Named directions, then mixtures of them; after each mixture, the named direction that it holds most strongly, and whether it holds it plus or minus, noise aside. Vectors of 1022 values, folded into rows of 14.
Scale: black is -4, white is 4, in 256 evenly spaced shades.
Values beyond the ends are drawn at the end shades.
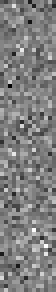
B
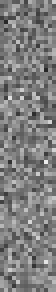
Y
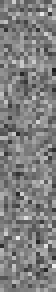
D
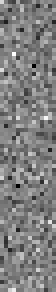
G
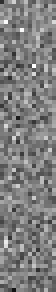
G, minus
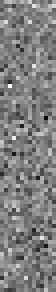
B, minus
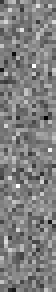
G, minus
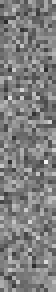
Y, plus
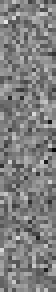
Y, minus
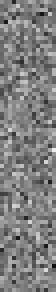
D, minus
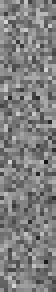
Y, minus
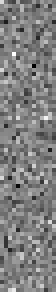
G, plus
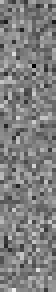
G, plus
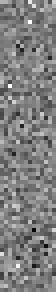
B, minus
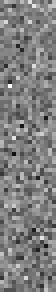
B, minus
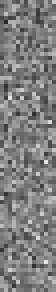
Y, plus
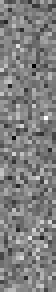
G, plus
